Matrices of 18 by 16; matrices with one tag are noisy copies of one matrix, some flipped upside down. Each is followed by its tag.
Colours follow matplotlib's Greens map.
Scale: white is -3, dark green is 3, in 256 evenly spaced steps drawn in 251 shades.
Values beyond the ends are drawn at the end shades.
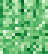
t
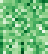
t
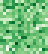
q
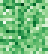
q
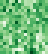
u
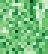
u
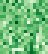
u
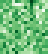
u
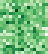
q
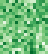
u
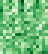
t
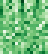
t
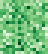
q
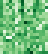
t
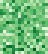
q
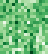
u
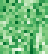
u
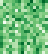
t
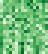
t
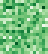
q
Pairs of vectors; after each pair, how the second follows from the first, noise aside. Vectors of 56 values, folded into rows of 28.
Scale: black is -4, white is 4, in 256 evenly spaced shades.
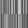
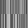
reversed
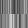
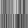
wrapped around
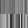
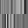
wrapped around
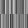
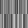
reversed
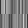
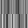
wrapped around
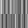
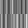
reversed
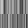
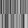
reversed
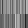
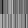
reversed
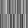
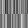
reversed
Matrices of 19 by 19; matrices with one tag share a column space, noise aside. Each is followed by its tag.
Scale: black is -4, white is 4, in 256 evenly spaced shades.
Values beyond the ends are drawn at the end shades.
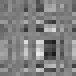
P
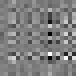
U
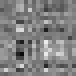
P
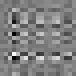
U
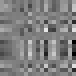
P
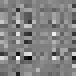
U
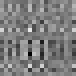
P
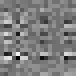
U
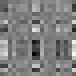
P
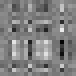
P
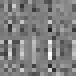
P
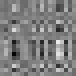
P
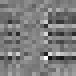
U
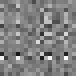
U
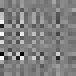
U
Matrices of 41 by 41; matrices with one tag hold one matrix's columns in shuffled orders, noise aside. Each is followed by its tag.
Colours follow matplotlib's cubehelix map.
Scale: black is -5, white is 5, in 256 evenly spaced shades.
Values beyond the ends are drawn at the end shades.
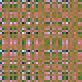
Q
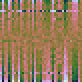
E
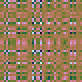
Q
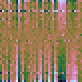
E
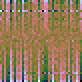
E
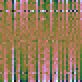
E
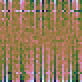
E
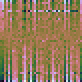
E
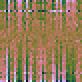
E
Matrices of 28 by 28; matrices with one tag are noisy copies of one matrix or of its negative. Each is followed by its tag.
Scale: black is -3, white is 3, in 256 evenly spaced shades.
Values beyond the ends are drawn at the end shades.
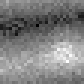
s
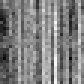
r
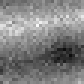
s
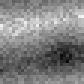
s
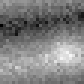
s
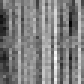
r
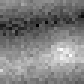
s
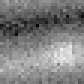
s
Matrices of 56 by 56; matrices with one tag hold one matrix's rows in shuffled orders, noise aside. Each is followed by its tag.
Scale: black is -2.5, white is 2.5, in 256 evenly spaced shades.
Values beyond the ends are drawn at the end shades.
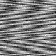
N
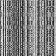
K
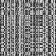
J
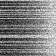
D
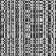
J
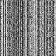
K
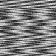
N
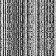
K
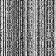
K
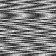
N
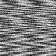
N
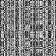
J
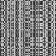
J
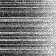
D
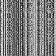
K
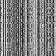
K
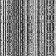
K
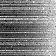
D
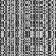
J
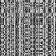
J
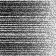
D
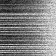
D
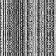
K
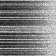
D
